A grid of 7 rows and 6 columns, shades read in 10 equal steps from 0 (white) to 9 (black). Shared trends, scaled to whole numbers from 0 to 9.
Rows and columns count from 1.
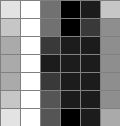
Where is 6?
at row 6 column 3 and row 7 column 3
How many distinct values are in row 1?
6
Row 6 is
2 0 6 8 8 4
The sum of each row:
25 27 30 31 30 28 27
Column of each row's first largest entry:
4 4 4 3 4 4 4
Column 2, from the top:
0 0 0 0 0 0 0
